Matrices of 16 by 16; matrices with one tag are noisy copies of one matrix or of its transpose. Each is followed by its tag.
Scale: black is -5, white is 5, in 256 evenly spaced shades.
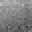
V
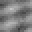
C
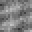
C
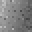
V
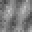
C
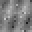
C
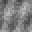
C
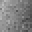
V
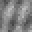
C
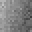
V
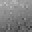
V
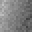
V
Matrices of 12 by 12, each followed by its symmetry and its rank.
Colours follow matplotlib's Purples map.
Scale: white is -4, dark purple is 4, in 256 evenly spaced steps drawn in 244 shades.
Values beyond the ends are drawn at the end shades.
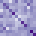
symmetric, full rank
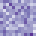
antisymmetric, full rank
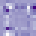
antisymmetric, rank two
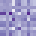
antisymmetric, rank two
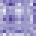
antisymmetric, rank two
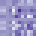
neither, rank two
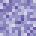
symmetric, full rank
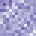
symmetric, full rank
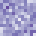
symmetric, full rank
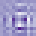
antisymmetric, rank two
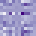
neither, rank two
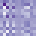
neither, rank two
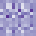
neither, rank two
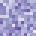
neither, full rank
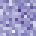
neither, full rank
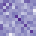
symmetric, full rank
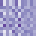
neither, rank two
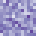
neither, full rank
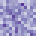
neither, full rank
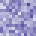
neither, full rank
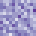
antisymmetric, full rank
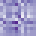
antisymmetric, rank two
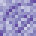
symmetric, full rank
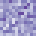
antisymmetric, full rank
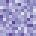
antisymmetric, full rank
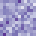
antisymmetric, full rank
